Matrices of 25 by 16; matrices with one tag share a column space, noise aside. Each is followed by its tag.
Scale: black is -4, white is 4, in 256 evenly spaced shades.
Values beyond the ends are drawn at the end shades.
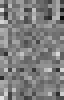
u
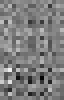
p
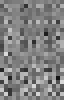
p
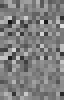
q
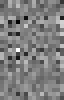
q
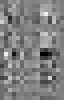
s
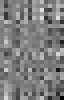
u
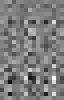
p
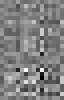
p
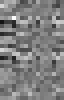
q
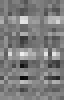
s
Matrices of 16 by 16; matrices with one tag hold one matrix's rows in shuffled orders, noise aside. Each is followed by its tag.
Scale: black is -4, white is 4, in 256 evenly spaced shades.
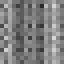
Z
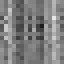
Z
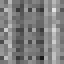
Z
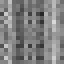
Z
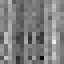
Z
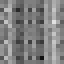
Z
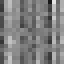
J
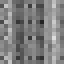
Z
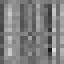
J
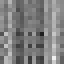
Z
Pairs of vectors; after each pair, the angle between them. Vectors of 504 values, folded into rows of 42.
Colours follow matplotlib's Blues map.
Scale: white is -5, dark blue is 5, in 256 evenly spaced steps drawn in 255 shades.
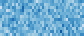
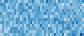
partly aligned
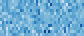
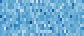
partly opposed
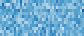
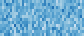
partly opposed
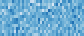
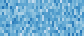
partly aligned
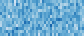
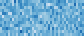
partly opposed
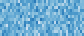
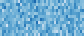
nearly parallel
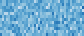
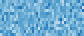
nearly opposite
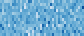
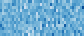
nearly parallel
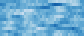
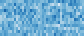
partly opposed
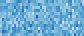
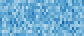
nearly opposite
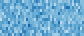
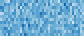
partly aligned
